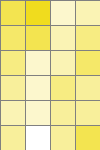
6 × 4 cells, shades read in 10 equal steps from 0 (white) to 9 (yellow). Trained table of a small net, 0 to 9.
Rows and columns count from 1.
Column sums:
29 22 21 29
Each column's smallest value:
3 0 2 3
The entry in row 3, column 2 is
2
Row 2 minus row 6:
2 7 -1 -2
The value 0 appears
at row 6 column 2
